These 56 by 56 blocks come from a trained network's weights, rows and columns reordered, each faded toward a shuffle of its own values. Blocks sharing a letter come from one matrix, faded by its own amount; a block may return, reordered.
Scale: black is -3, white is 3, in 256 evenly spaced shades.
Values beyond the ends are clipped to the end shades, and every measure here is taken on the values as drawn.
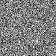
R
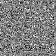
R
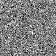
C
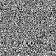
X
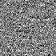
R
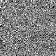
R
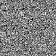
R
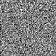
R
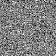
R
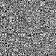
X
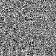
R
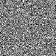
R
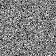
C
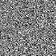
R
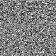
R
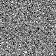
C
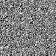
X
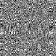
X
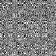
X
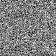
C
